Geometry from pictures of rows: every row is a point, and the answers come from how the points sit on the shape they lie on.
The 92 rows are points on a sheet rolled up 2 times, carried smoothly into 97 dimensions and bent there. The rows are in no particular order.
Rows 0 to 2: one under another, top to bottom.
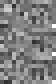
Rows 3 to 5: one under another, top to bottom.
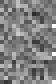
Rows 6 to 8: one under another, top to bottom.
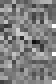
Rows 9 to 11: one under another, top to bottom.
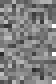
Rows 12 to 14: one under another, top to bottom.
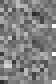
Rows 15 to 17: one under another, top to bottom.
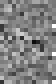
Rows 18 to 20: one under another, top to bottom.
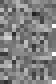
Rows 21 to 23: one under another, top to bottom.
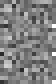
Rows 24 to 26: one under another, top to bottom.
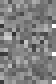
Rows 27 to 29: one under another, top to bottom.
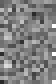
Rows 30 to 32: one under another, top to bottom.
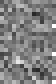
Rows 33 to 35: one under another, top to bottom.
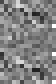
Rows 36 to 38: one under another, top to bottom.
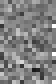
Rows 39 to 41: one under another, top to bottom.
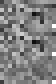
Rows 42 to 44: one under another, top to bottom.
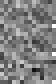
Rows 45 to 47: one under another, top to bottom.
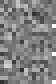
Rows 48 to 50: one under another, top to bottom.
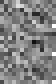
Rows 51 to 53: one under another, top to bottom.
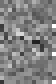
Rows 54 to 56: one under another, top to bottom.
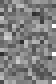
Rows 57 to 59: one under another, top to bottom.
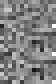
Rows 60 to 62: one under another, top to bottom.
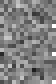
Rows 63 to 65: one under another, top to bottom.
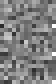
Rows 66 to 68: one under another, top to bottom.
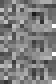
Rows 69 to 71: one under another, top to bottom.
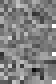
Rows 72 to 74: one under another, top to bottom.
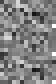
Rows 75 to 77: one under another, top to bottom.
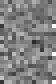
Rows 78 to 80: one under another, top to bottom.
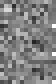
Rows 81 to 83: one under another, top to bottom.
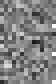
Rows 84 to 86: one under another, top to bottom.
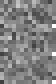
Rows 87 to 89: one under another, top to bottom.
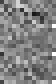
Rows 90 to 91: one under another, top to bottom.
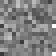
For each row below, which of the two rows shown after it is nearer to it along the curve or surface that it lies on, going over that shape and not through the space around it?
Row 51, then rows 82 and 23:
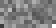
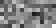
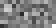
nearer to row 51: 23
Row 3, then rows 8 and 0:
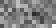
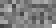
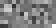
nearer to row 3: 8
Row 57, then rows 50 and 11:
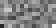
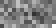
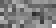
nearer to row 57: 50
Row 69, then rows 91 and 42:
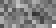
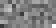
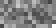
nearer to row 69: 42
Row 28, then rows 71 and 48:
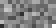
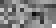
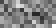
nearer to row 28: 71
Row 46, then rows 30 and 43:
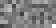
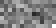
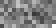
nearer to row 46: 30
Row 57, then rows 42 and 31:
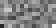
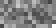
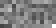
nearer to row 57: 42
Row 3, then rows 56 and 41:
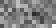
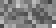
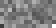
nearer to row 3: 56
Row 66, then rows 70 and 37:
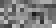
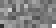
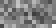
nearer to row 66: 37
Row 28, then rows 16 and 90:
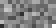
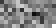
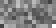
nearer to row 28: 90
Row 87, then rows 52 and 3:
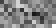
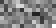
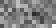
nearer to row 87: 52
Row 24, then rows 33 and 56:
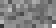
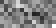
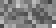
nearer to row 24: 56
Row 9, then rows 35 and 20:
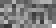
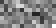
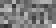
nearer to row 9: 20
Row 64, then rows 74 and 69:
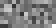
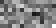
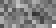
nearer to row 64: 74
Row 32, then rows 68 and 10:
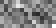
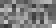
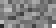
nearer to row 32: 68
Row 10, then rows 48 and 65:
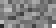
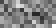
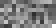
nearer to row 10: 65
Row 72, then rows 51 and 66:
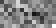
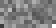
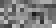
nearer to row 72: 66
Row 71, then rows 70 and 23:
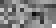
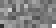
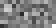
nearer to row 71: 23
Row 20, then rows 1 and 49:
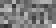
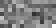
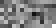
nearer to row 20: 49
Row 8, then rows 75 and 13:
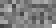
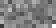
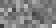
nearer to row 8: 75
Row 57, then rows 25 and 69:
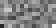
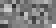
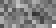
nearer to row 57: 25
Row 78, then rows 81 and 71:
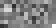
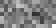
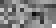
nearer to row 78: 71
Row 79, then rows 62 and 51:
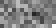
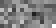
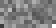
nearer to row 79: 62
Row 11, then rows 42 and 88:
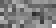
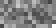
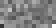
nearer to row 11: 42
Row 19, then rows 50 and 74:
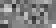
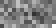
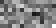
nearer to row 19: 74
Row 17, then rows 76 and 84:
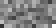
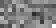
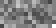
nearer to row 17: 84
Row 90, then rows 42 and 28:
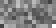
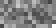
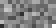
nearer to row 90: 42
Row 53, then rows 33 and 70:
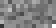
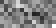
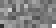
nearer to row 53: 70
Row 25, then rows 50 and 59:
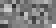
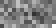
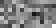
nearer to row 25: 59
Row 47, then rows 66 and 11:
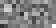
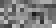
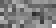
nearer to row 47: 66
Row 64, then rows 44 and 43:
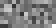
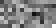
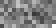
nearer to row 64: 44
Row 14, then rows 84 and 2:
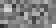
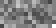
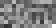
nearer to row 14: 2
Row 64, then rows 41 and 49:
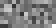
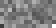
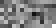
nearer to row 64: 49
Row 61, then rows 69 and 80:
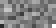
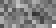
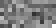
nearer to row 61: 69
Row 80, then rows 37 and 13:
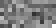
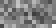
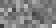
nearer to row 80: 37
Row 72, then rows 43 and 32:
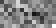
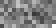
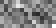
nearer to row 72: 32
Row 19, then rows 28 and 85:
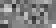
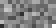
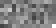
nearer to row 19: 28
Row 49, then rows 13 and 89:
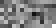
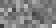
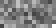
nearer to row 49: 89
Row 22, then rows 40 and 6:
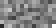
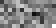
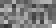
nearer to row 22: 6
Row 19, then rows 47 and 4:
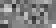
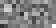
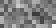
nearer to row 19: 47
